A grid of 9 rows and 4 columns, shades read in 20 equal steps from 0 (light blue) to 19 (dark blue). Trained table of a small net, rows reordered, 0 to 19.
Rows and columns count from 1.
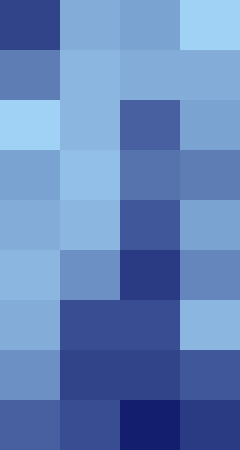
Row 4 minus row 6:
2 -5 -6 1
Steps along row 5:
down up down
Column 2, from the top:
4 3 3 2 3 7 14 15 14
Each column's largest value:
15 15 19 16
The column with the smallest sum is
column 1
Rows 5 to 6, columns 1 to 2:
4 3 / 3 7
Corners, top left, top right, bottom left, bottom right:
15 0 12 16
